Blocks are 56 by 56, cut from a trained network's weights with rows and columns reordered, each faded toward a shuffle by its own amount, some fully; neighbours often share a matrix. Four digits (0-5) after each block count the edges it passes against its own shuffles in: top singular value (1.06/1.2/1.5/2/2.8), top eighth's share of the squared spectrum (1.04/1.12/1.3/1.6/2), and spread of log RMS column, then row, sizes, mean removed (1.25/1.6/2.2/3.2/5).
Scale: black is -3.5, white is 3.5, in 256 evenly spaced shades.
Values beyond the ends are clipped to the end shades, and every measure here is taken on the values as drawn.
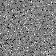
1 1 0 0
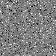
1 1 0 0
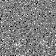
2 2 0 1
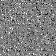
2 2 0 2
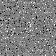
0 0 0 0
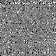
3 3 0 2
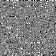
3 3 0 2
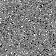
2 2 0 0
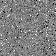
1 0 0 0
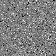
1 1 0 0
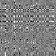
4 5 2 3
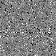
3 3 0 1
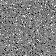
1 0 0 0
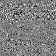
3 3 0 3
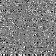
3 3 0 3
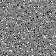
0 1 0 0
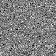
3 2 0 1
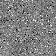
2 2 0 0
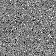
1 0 0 0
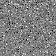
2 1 0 0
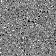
0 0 0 0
